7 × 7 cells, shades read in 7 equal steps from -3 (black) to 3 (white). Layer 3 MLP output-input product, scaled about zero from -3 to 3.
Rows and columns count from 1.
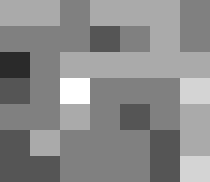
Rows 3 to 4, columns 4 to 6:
1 1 1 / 0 0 0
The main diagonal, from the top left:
1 0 1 0 -1 -1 2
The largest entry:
3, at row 4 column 3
